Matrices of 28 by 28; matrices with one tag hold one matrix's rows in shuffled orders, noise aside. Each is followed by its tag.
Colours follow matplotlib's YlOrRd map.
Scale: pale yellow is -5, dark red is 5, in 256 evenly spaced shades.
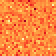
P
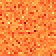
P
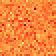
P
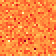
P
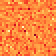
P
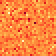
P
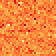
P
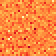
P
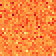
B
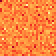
B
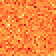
P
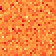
B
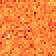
P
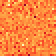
P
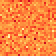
P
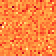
B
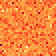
B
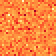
P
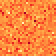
P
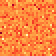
B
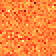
P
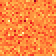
P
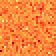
B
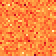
P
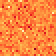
P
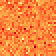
P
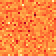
P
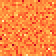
B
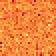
B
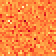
P
